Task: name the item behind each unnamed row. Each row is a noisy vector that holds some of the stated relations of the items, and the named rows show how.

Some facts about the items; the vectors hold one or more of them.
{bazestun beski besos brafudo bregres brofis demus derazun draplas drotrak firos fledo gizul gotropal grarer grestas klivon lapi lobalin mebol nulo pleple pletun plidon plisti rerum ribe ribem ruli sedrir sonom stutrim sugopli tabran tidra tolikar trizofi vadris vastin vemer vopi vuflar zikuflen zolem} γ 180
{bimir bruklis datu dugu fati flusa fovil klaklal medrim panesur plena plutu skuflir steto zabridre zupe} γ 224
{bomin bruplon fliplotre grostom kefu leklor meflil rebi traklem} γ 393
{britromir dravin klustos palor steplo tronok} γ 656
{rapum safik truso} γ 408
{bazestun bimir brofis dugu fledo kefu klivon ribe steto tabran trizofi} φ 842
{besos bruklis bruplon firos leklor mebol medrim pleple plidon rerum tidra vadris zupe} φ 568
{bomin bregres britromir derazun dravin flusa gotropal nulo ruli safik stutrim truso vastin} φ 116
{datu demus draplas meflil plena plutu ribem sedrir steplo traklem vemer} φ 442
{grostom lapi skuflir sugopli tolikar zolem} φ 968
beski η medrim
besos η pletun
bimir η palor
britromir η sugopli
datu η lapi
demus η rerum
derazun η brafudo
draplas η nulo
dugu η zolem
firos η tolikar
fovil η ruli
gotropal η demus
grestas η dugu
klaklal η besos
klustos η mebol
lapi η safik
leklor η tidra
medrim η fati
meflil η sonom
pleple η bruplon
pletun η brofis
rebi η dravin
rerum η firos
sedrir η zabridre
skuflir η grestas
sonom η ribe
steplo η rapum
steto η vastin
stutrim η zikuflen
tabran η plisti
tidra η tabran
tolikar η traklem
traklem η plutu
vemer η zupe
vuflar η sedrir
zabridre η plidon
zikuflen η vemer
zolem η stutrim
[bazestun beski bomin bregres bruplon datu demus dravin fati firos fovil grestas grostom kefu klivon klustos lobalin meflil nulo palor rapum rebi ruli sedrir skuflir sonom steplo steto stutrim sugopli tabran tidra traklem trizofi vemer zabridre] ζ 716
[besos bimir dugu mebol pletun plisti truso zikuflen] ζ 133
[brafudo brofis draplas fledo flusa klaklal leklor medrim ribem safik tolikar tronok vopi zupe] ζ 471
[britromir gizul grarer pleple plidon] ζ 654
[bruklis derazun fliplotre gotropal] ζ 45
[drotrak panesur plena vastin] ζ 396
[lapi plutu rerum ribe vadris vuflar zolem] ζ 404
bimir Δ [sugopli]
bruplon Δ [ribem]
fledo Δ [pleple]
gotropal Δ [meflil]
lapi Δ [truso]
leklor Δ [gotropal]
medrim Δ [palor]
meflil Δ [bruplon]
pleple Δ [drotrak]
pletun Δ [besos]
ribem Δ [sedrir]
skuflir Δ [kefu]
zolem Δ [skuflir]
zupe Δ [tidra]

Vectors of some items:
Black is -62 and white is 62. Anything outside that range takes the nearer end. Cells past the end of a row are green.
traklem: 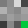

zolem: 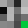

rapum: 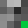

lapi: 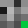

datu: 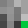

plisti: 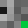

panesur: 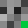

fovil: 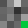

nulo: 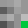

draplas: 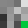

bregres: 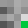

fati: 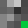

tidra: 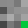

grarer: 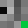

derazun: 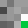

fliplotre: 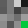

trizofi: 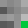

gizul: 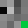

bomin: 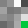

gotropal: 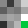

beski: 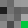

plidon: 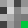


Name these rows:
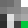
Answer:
ribem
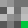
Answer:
plena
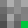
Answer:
brofis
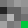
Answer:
grestas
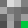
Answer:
safik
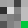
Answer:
pleple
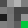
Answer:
klaklal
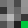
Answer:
sugopli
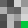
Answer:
meflil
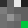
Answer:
palor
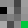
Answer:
zikuflen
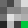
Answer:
sedrir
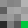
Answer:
demus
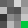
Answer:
leklor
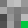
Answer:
flusa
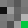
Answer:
vuflar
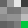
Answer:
kefu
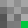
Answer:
fledo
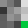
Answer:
vemer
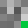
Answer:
bimir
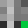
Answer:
plutu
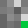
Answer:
steto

